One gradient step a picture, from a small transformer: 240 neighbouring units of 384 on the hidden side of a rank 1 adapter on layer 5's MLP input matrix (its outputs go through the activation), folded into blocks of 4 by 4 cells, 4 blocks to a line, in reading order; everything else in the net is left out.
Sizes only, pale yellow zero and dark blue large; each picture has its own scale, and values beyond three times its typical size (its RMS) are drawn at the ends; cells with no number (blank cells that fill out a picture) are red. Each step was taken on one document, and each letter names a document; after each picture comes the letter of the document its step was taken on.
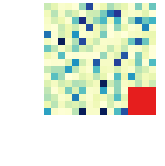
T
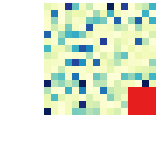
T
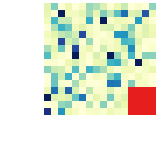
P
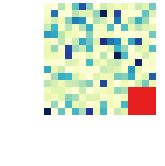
T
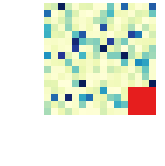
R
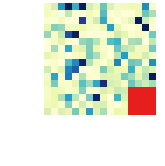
T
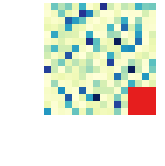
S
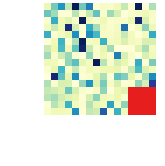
T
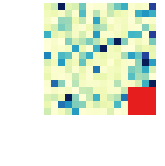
R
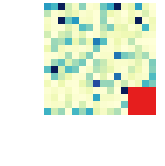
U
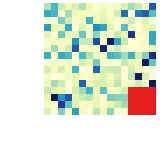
R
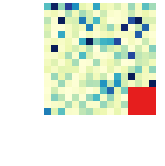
U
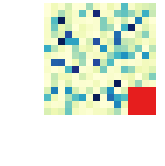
P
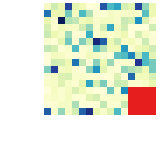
U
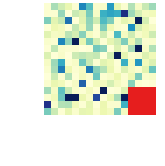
P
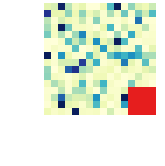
R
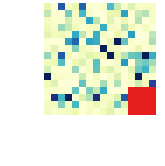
R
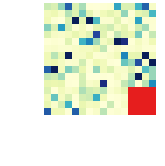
R
